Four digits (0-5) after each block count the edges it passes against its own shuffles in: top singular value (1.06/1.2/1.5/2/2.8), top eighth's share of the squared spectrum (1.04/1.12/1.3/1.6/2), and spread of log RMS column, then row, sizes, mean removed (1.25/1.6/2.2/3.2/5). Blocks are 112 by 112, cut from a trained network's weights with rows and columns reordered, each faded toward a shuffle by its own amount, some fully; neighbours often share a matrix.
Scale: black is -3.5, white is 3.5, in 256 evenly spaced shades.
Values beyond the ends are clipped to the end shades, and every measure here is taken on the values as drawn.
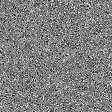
0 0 0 0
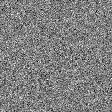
0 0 0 0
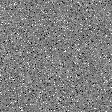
0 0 0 0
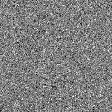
2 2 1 1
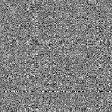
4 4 2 3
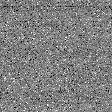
1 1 1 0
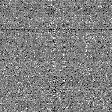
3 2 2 1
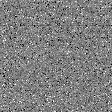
1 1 1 0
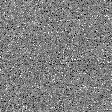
0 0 0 0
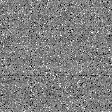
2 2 2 0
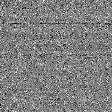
2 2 2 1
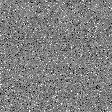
0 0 0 0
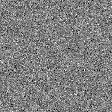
2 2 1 1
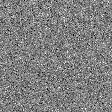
1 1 0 0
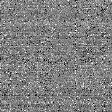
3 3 2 1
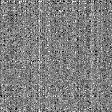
3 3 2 3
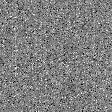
1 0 0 0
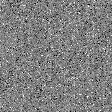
1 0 0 0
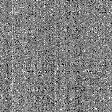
3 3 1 2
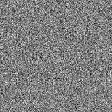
3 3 1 1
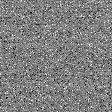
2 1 1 0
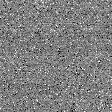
1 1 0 0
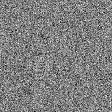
3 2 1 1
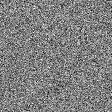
1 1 0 0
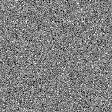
2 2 1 1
